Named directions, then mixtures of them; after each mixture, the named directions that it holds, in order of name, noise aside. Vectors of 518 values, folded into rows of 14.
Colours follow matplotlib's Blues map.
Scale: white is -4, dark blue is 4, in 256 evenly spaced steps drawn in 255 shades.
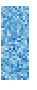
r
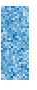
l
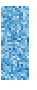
l, r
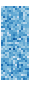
l, r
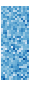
l, r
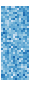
l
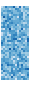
l, r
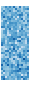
r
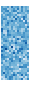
l, r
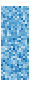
r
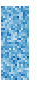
l, r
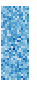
r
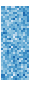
l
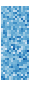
l, r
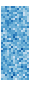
l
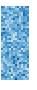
l, r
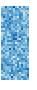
l, r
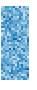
l, r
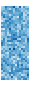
l, r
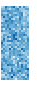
l, r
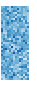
l, r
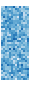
l, r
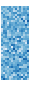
l, r
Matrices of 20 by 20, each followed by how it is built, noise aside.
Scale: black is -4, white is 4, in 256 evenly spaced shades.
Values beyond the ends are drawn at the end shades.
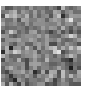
low rank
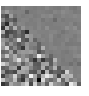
lower triangular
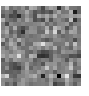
low rank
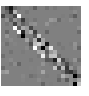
banded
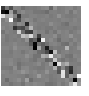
banded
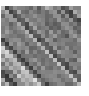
Toeplitz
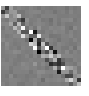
banded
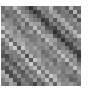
Toeplitz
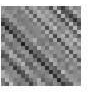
Toeplitz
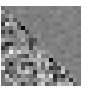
lower triangular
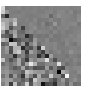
lower triangular
